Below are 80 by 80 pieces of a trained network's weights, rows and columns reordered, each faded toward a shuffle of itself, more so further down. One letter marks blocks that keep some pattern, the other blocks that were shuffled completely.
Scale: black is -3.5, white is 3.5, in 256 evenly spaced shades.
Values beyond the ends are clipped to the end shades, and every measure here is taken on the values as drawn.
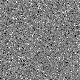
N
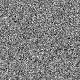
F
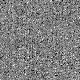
F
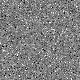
N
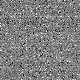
F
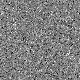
N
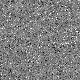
N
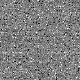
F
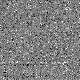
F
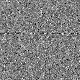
F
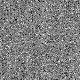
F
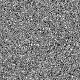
F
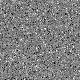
N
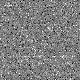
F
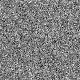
N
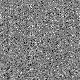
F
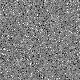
N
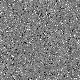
N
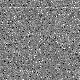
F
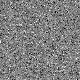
N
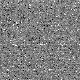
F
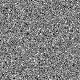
F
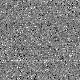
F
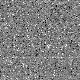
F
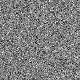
F
